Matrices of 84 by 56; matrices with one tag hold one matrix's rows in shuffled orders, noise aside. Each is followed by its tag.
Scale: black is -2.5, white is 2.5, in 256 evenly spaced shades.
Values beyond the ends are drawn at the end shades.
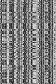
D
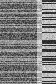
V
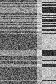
V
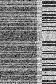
V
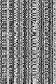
D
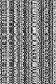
D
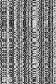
D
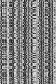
D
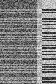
V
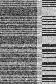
V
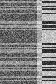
V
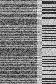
V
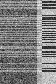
V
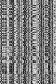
D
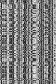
D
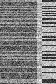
V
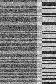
V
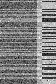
V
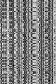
D
